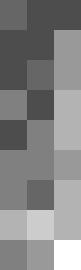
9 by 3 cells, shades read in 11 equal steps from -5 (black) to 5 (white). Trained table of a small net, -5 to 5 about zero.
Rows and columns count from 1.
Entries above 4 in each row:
0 0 0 0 0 0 0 0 1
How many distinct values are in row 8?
2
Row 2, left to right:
-2 -2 1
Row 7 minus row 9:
0 -2 -3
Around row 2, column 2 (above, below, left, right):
-2 -1 -2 1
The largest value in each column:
2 3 5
